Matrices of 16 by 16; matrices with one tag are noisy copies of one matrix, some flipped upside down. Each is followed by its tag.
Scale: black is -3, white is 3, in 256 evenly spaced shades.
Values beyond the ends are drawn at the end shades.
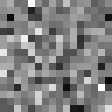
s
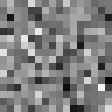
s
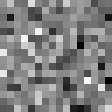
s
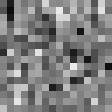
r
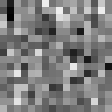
r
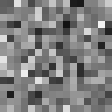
s
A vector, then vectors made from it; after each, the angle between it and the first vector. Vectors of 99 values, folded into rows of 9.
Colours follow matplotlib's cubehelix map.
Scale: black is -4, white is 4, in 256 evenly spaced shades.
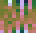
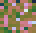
orthogonal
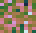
partly aligned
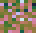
partly aligned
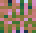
nearly opposite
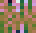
nearly opposite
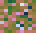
orthogonal
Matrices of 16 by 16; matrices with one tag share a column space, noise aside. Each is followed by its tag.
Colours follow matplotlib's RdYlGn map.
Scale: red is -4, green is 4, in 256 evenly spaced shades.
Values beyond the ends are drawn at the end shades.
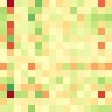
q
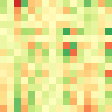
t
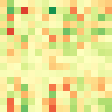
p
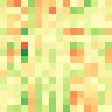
t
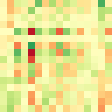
t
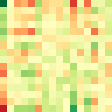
t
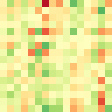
t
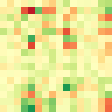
p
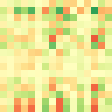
p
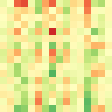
t
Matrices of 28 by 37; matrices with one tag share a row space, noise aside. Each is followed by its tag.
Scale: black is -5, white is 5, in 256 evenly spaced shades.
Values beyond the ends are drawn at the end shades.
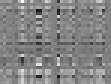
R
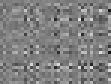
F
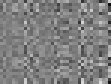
F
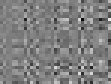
F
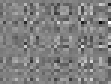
F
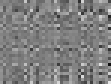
F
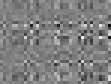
F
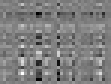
R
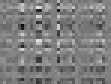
R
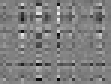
R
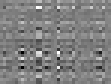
R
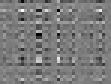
R
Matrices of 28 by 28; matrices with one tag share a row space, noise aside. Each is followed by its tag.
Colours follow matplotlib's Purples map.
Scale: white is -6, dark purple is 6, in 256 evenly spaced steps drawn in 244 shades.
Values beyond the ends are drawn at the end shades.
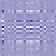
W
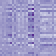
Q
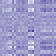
Q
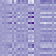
Q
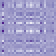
W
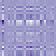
W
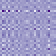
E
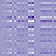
Q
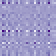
E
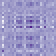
W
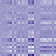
Q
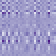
E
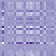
W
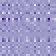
E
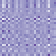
E
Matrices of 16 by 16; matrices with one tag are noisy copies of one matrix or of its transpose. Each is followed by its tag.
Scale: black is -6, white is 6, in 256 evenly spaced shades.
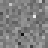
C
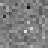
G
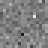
C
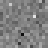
C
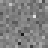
C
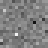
C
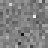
C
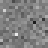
C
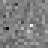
G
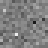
C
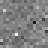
C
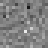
G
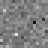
C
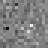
G
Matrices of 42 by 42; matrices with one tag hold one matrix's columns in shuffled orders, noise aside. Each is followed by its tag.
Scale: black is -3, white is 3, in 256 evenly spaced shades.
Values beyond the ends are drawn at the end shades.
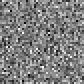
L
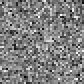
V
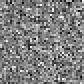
V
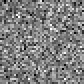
V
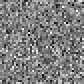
L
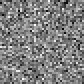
V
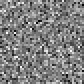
L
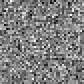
V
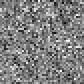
V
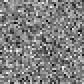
L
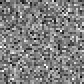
V
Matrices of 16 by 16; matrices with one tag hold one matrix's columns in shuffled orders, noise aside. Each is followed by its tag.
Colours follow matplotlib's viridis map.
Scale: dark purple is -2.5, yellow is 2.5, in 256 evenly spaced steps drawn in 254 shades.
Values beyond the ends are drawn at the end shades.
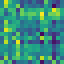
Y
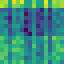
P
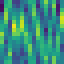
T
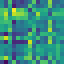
Y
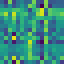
Y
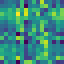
Y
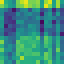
P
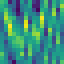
T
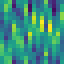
T
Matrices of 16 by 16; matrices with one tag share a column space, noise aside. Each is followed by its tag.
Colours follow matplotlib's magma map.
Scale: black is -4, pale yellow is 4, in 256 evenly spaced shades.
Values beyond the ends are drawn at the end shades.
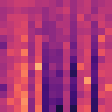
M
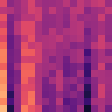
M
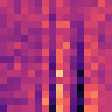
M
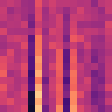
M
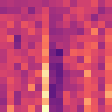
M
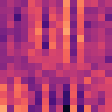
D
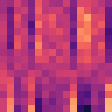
D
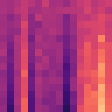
M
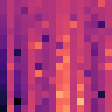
M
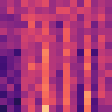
M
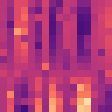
D
